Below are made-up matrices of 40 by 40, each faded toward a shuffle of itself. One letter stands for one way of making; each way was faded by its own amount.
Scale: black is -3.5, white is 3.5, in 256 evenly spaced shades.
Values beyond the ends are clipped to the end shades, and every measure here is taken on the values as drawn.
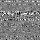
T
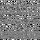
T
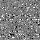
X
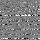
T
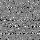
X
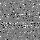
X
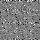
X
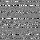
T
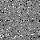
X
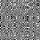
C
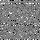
X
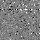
X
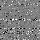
X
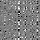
C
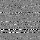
T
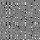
C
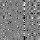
C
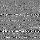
T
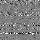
T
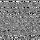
T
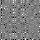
C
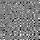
C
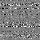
T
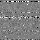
T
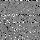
X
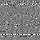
T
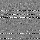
T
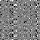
C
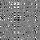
C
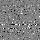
X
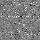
X
